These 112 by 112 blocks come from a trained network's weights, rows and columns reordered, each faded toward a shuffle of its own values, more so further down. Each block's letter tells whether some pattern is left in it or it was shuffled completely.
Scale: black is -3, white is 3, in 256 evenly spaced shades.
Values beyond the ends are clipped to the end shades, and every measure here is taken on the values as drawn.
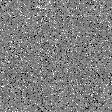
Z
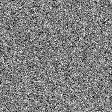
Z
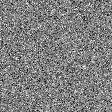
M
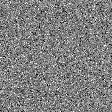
M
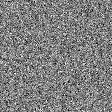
Z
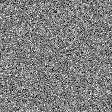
M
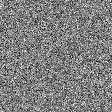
Z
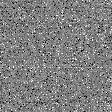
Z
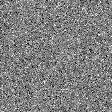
M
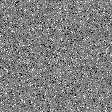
M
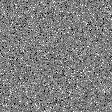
M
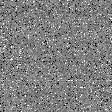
Z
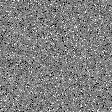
M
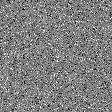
M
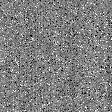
Z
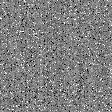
Z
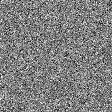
M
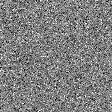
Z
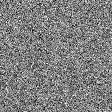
M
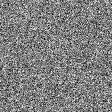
M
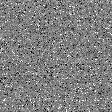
Z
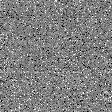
Z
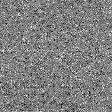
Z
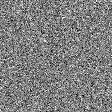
Z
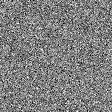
M
